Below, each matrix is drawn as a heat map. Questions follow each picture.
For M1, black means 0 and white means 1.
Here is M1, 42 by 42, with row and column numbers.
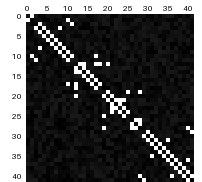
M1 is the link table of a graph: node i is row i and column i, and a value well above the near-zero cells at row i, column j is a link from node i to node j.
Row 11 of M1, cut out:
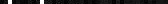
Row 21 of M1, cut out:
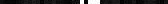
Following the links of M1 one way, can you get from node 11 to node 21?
yes
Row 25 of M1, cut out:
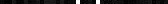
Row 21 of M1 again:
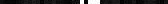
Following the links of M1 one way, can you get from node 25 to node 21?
yes
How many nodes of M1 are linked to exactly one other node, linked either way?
1
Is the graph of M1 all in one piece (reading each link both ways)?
yes
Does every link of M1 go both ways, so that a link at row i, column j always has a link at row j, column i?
yes
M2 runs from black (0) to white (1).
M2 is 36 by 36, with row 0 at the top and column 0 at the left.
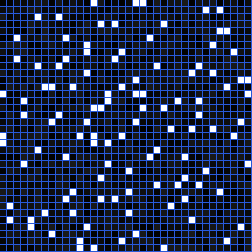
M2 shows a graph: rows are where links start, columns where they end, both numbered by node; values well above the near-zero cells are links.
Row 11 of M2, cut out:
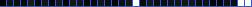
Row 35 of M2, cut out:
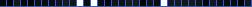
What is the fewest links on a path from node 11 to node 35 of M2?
1
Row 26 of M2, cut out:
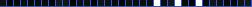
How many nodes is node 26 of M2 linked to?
3
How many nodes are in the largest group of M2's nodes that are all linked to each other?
3
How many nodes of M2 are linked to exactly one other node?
0
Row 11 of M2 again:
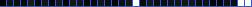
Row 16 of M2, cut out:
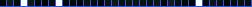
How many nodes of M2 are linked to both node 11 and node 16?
0
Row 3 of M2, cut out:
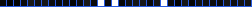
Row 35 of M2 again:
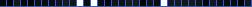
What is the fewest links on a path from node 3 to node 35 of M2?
2
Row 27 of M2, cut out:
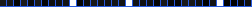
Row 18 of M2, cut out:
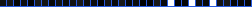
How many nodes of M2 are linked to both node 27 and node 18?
0
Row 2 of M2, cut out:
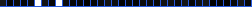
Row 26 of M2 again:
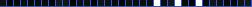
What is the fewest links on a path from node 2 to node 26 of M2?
4
